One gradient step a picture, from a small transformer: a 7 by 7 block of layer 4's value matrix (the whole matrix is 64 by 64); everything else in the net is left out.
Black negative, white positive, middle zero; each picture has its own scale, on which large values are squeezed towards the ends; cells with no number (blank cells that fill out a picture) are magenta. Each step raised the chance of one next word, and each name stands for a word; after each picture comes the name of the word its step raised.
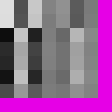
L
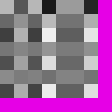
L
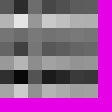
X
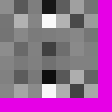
X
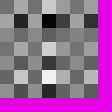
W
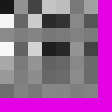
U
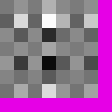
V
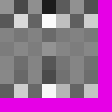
U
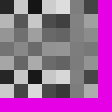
X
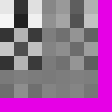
V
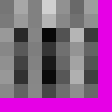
L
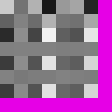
L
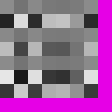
W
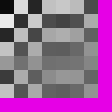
U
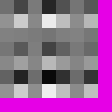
X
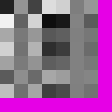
U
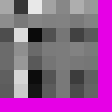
L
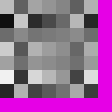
W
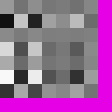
W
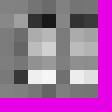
W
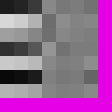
X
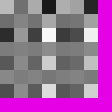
L
